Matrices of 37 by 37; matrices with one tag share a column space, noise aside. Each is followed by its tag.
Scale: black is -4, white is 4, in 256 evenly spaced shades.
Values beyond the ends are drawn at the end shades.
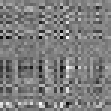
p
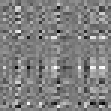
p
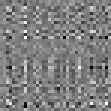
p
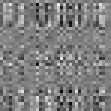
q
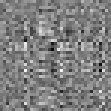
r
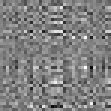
p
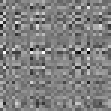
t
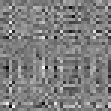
p
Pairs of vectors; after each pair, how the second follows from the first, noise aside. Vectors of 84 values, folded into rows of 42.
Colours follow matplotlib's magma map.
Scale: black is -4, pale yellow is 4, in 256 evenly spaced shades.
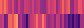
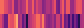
copied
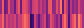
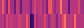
partly zeroed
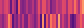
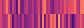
copied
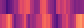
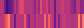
partly zeroed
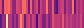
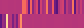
partly zeroed
